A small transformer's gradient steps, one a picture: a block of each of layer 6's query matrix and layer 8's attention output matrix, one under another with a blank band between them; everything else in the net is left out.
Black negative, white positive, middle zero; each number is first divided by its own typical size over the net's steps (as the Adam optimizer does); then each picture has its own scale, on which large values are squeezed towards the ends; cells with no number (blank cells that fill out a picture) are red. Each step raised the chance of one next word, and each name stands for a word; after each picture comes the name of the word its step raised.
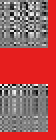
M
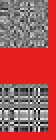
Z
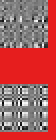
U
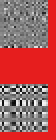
U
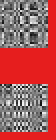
U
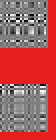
M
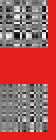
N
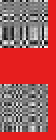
N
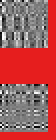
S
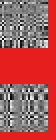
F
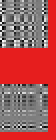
S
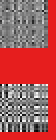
N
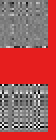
S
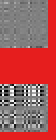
M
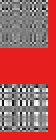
U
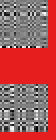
Z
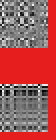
M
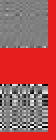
S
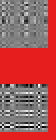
S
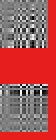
M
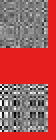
U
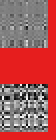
F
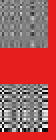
Z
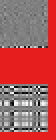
U
